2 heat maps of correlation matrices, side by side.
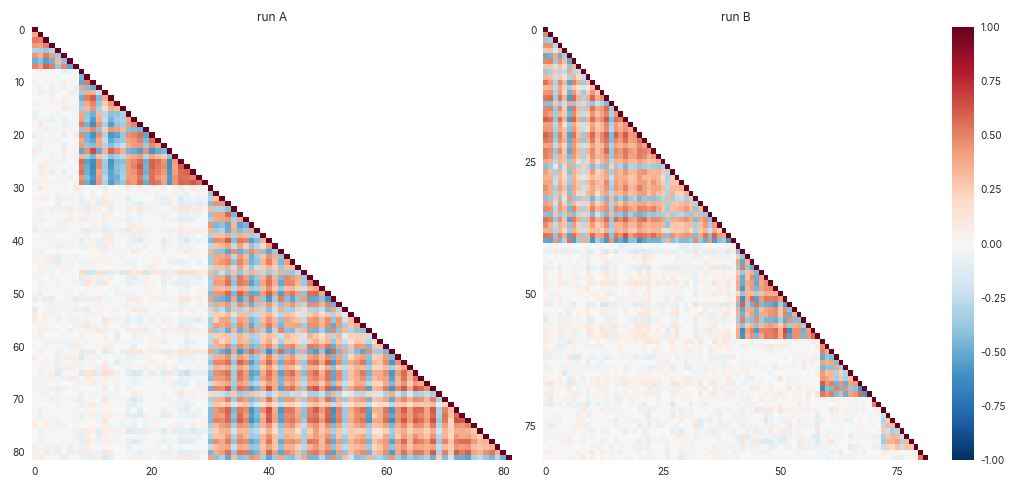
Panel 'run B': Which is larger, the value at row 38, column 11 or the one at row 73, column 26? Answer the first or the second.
the first
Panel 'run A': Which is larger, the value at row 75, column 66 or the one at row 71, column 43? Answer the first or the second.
the first
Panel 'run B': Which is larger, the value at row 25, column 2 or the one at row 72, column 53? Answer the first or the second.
the second
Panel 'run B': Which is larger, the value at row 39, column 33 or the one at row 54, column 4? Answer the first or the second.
the first
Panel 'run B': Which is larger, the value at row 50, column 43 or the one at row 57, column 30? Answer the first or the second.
the first
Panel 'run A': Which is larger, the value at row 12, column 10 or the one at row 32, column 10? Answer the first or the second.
the first
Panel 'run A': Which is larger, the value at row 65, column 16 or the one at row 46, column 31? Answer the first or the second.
the first
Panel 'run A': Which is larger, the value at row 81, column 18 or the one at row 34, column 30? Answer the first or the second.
the second
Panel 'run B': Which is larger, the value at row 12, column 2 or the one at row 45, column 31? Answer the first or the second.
the second
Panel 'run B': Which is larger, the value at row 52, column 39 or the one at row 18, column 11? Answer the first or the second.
the second
